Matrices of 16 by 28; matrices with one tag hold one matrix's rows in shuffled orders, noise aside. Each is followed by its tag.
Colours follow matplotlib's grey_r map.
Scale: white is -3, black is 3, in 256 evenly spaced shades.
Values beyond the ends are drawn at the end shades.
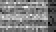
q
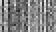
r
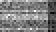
q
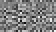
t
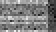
q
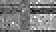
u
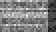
q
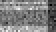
q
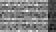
q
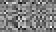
t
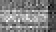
q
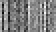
r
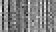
r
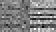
u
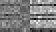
u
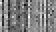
r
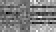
u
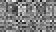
t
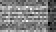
q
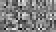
t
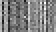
r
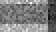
q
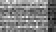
q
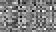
t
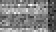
q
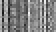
r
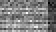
q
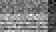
q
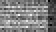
q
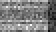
q
